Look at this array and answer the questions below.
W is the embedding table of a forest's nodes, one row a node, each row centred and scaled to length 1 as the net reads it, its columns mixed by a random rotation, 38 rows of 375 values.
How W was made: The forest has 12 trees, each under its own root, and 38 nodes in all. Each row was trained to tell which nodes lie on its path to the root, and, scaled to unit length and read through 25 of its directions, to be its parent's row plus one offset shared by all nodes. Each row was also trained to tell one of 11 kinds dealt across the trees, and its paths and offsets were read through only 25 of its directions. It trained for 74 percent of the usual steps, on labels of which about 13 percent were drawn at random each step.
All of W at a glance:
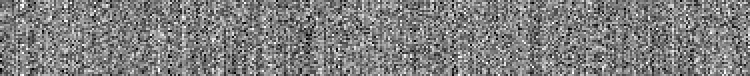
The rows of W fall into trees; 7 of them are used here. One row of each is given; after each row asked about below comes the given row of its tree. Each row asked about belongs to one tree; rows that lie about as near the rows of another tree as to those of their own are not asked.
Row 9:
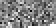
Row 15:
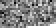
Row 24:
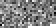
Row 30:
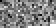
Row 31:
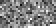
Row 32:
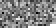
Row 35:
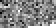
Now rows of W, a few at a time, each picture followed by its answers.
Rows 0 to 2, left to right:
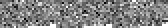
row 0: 32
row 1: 31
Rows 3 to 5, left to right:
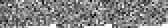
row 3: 35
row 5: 32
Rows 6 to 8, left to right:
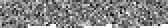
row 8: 9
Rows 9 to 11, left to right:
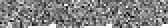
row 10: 35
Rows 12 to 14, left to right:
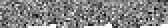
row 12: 31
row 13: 9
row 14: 24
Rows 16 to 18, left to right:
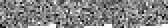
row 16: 24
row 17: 24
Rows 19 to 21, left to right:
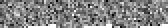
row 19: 35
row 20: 30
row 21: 32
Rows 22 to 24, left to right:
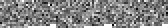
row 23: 15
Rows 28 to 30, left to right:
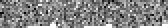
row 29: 9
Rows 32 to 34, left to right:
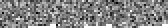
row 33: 24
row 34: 30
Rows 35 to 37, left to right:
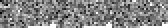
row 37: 32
